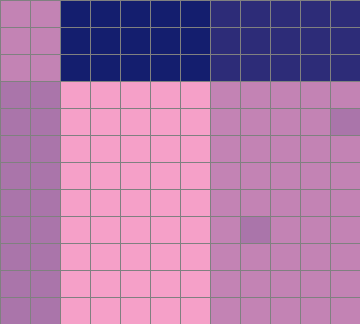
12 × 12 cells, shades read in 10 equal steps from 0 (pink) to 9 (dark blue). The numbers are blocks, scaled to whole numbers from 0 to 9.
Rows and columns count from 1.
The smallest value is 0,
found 45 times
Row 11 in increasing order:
0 0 0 0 0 2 2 2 2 2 3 3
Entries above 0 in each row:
12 12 12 7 7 7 7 7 7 7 7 7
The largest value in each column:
3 3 9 9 9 9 9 8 8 8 8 8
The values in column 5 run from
0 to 9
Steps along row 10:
same down same same same same up same same same same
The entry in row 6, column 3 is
0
